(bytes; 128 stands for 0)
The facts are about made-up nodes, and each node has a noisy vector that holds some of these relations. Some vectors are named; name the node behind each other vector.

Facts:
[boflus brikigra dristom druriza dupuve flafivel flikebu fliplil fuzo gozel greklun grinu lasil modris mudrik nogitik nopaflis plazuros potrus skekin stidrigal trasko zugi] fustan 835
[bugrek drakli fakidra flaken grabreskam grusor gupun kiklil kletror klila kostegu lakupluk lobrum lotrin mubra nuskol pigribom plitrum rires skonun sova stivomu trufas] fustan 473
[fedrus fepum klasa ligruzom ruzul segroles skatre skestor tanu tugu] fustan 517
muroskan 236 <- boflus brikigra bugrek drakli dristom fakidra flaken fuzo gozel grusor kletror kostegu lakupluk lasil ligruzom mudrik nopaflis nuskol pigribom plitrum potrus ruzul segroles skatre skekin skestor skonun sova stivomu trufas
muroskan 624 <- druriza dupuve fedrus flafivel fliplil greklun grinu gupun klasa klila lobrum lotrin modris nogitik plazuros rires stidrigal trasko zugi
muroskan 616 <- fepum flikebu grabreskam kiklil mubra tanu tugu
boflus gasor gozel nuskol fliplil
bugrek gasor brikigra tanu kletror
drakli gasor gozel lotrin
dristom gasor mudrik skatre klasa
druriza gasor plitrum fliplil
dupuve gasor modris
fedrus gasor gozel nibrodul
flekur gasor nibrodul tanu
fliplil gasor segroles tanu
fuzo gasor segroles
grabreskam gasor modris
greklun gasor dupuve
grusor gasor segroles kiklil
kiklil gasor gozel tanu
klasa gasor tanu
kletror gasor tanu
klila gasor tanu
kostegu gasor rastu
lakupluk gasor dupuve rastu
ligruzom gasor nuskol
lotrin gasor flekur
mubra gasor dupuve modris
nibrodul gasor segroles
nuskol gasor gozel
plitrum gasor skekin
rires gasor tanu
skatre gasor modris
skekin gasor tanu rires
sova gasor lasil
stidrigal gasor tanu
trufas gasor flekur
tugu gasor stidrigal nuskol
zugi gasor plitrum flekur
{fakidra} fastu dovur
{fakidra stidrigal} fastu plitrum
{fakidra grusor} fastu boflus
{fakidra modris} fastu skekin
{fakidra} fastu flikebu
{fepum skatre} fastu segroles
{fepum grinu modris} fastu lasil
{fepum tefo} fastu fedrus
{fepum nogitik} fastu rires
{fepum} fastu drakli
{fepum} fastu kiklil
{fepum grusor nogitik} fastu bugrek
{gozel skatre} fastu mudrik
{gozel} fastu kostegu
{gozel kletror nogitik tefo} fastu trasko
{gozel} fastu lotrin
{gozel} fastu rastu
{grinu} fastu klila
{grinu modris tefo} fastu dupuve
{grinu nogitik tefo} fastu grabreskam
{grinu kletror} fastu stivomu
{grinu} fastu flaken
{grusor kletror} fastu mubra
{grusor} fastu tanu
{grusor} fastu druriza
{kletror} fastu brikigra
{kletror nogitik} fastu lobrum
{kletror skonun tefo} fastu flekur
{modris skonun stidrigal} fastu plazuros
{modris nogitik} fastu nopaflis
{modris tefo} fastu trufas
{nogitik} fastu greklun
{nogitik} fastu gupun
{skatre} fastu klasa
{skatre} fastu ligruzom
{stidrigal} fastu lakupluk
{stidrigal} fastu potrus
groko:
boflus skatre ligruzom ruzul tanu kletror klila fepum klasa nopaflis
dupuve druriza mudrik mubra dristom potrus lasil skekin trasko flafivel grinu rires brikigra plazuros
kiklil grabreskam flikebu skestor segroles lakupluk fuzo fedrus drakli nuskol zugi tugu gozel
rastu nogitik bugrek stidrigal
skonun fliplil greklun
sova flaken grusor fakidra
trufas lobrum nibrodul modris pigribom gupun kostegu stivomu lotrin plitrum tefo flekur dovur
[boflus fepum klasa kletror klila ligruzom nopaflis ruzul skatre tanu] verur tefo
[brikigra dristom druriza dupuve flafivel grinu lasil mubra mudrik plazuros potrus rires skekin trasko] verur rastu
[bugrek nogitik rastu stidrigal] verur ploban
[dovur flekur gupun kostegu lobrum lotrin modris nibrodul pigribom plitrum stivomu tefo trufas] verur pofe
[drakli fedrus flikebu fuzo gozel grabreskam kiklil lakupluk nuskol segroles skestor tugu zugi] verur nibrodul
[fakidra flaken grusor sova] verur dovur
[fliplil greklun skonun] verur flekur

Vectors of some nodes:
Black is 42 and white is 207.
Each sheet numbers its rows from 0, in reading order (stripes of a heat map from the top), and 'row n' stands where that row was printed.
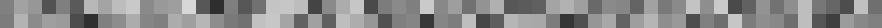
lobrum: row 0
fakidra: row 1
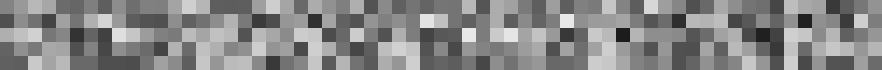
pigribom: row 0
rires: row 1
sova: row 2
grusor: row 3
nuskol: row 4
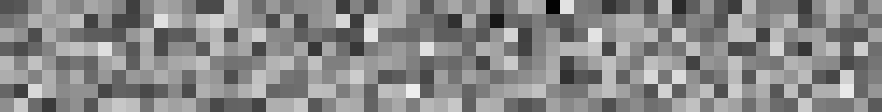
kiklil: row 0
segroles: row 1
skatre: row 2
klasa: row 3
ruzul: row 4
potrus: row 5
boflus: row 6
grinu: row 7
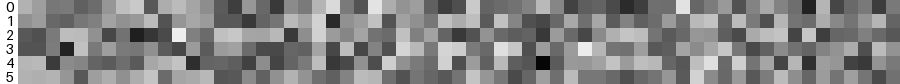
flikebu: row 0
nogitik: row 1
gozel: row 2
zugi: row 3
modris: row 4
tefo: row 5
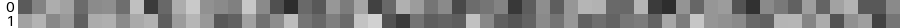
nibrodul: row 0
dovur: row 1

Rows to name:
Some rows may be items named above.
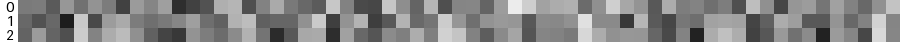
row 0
dristom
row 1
lotrin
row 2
rires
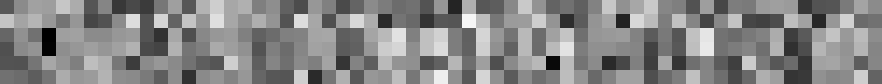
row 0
plitrum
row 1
lasil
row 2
druriza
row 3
druriza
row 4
kiklil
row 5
stidrigal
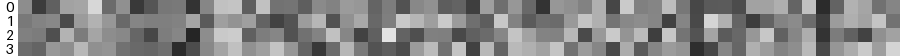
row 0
brikigra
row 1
fliplil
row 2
mudrik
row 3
bugrek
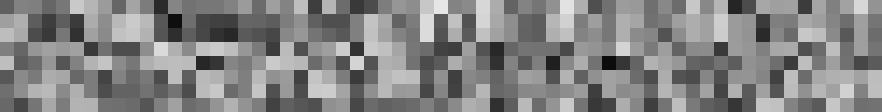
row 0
klila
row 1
greklun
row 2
greklun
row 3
segroles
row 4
fepum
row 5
grusor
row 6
fuzo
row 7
flekur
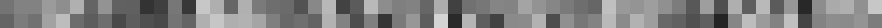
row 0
skekin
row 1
kletror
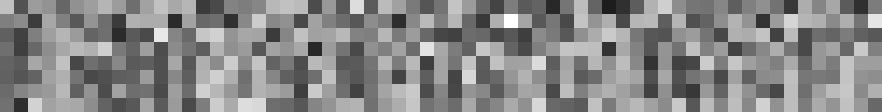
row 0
fepum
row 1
kostegu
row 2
gozel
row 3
klasa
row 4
drakli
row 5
trufas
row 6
grusor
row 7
ligruzom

